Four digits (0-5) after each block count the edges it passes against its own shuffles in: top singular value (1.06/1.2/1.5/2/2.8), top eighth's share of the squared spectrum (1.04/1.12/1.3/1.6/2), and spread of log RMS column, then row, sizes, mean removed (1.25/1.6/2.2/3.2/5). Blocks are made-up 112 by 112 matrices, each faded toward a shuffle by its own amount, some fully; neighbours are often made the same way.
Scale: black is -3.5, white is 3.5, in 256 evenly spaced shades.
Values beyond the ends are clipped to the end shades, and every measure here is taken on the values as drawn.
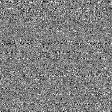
1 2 0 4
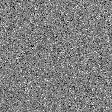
0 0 0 0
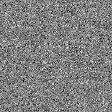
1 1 0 3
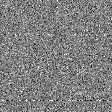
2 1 0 2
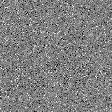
3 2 1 1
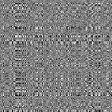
5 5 4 4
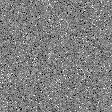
1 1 0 0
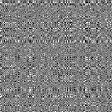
5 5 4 4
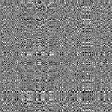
5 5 3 4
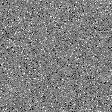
1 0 0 0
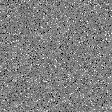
3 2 0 1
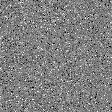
2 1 0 0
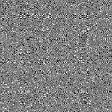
4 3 2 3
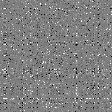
4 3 2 2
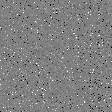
2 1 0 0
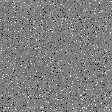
2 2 0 1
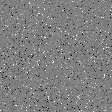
0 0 0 0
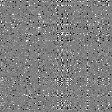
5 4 3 3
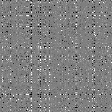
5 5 3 3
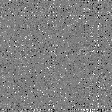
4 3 2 2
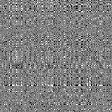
5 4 3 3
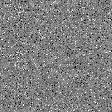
3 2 0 1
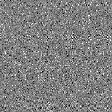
4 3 2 2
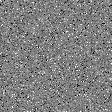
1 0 0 0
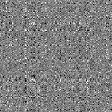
5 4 3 3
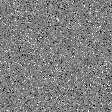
0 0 0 0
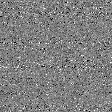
1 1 0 3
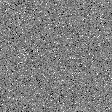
0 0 0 0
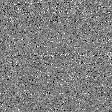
1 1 0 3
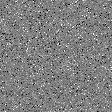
0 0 0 0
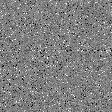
1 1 0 1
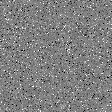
0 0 0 0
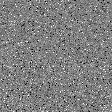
1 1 0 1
